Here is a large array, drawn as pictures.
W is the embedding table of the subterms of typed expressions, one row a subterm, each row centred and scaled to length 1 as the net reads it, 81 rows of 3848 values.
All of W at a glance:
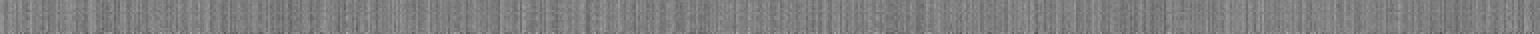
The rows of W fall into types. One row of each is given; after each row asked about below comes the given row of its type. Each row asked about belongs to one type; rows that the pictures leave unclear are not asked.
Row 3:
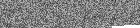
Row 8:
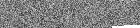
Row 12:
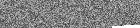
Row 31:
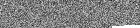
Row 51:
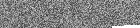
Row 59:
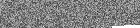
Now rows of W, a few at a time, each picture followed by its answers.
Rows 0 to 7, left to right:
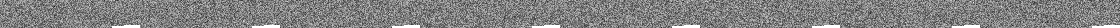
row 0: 51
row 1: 51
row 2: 31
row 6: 3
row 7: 31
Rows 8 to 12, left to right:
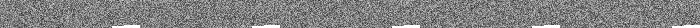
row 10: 31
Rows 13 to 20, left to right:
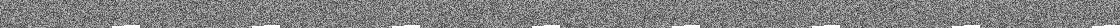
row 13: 3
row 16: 51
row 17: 3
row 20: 59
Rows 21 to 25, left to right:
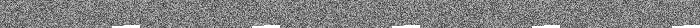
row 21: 3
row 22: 59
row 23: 59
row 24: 51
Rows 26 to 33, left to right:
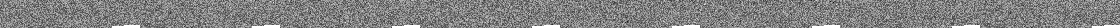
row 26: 51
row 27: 3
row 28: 8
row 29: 12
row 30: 31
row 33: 3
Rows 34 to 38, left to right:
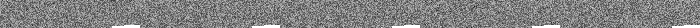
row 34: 59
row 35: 59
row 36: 59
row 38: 51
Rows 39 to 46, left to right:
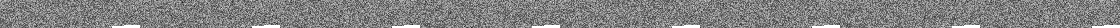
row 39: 12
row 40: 51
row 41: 8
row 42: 3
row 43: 12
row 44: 8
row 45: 3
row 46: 8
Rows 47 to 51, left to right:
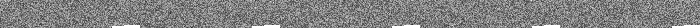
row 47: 8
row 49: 12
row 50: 12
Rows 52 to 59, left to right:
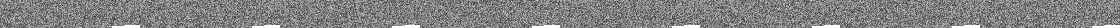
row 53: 59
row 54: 59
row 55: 31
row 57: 12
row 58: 3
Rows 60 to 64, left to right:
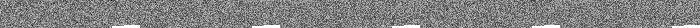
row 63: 59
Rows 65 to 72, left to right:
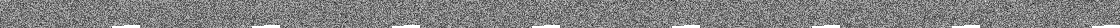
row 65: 8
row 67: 31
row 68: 59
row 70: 8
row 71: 3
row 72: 12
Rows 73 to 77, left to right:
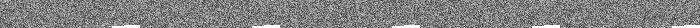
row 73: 3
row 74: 12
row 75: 59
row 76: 8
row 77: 3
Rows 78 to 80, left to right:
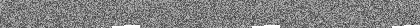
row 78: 59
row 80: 12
